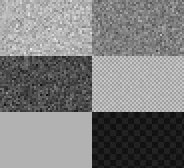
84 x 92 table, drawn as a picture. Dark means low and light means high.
It is made of 3 by 2 panels. Panel 1,1: high, fine-grained. Panel 1,2: middling, fine-grained. Panel 2,1: low, fine-grained. Panel 2,2: high, checkered. Panel 3,1: high, flat. Panel 3,2: very low, checkered, faint in contrast.
